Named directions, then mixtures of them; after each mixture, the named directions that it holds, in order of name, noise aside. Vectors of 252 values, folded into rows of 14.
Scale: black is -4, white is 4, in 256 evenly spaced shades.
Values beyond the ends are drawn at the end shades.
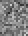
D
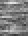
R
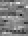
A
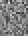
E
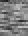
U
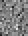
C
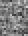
A, C, E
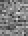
D, E, U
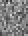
C, E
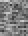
D, U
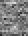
C, D, R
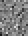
C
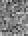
C, E, R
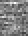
A, D, R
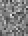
C, E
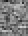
E, U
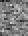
C, D, U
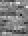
A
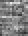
A, C, R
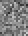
D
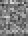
E, R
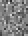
C, E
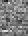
E, R, U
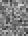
D, E, U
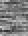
R, U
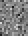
C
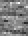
A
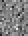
C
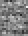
A, E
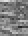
A, U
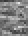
A, U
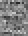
A, E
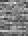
D, R, U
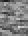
A, U
